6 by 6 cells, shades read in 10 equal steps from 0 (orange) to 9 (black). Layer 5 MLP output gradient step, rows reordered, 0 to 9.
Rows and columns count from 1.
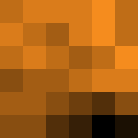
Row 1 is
2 1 1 1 0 2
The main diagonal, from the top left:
2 2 2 2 6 8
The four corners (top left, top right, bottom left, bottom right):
2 2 4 8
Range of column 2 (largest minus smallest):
3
